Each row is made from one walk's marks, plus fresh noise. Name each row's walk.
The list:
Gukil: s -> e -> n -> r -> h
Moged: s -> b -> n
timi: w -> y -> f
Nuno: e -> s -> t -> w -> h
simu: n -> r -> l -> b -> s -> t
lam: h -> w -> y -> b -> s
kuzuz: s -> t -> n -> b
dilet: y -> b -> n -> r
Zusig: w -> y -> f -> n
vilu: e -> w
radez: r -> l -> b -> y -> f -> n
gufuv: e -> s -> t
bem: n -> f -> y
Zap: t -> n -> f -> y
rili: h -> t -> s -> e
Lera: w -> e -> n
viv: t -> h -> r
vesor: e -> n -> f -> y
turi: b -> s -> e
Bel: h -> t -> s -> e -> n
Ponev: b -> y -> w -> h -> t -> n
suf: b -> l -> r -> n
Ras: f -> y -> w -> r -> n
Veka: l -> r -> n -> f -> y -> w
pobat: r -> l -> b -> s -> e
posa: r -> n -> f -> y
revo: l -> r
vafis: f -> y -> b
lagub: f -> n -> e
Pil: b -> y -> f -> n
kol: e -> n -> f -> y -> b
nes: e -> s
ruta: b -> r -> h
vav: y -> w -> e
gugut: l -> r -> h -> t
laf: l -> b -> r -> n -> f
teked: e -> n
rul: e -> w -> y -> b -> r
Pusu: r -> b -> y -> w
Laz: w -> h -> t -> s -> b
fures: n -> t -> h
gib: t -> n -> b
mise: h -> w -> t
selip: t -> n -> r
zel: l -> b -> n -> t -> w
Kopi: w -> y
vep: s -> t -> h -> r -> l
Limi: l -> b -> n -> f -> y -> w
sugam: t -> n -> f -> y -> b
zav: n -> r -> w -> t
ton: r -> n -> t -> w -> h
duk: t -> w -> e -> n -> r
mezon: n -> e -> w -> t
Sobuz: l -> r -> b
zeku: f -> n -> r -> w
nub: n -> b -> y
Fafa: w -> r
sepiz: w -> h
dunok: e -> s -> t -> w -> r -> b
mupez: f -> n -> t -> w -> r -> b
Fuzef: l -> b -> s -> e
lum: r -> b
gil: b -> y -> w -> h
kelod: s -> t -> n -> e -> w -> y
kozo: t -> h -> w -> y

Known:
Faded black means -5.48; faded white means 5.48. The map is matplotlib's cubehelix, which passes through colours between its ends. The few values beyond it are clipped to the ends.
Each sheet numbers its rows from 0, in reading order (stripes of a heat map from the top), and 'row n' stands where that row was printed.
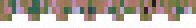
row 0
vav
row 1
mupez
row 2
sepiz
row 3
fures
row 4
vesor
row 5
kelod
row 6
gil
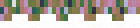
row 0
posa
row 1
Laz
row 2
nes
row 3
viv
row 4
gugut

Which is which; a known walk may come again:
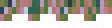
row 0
Limi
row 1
mupez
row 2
nes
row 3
vilu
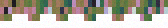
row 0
gufuv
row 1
lam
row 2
Lera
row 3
suf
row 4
Ponev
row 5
Moged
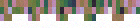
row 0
vesor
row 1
sugam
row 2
kuzuz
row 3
pobat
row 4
viv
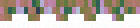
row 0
sepiz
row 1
gugut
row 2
gil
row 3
vav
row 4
lagub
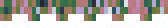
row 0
selip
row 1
turi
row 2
gib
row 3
Sobuz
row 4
Veka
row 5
ruta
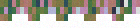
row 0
Pusu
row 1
lum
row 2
rul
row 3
vep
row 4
radez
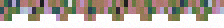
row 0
dilet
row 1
Nuno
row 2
posa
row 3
fures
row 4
kelod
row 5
Fafa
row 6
Laz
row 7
revo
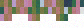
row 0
Zusig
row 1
zeku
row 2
Fuzef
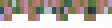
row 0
bem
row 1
kozo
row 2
teked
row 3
zav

